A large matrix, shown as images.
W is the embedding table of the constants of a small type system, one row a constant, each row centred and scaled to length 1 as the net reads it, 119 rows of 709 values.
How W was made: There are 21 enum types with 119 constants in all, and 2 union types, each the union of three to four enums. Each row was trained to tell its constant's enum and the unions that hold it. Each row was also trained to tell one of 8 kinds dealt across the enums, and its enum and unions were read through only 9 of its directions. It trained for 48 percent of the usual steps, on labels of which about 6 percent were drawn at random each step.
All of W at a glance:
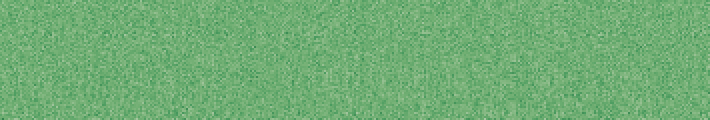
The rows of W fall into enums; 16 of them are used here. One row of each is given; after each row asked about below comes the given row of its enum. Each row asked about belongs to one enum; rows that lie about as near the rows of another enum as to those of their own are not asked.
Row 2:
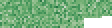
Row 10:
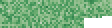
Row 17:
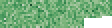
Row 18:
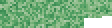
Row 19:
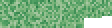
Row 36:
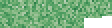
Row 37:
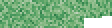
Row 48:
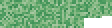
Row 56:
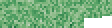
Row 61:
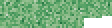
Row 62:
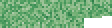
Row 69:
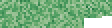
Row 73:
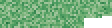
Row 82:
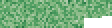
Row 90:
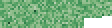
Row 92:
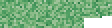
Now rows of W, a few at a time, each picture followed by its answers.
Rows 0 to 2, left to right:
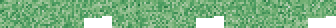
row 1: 36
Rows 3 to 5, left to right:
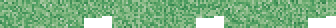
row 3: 37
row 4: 61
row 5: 90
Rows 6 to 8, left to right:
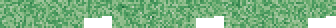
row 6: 82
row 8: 17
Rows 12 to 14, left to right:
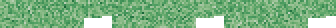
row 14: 82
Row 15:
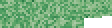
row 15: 18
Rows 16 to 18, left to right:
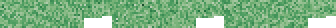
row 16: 90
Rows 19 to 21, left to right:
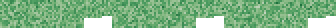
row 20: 56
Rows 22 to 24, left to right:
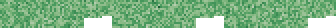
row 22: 18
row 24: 17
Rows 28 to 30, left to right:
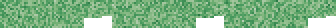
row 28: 48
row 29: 10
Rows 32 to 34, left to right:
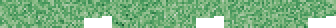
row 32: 82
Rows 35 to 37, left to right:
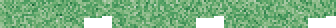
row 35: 10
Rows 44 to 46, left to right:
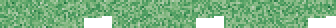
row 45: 56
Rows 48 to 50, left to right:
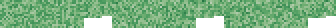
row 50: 69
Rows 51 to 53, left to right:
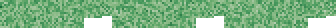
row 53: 61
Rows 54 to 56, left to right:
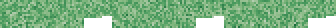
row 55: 48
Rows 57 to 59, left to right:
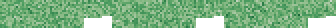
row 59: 69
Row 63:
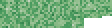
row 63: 18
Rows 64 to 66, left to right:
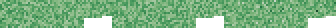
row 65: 17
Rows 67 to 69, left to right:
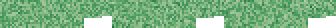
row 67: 62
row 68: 19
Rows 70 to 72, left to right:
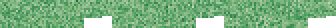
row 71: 37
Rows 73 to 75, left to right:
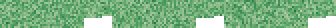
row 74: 90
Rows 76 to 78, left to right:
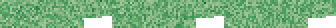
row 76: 69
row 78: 48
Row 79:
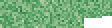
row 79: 37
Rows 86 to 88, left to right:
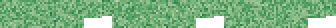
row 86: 82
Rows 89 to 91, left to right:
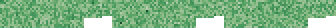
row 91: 17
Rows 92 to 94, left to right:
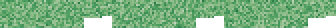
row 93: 90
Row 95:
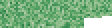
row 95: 18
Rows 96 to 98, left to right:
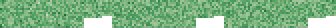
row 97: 69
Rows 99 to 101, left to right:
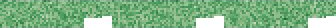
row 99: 56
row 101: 56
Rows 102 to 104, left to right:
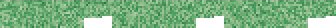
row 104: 82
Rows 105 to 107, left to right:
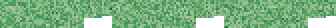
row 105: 56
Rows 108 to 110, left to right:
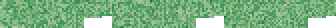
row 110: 62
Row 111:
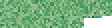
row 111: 61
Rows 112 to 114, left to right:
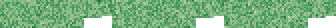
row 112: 48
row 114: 73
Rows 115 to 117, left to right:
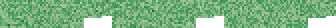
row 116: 17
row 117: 90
